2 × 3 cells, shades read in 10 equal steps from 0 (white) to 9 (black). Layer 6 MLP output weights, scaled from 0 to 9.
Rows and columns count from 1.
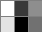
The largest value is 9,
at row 2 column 2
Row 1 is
0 7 4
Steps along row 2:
up down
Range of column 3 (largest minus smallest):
1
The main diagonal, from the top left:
0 9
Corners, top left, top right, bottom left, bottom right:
0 4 1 5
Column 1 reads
0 1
